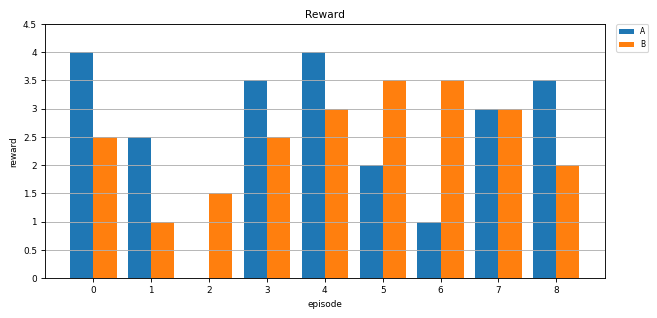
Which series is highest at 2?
B
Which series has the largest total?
A
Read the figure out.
Title: Reward
x-axis: episode, ticks 0 1 2 3 4 5 6 7 8
y-axis: reward, ticks 0 0.5 1 1.5 2 2.5 3 3.5 4 4.5
Legend: A, B
Values:
A: 4 2.5 0 3.5 4 2 1 3 3.5
B: 2.5 1 1.5 2.5 3 3.5 3.5 3 2
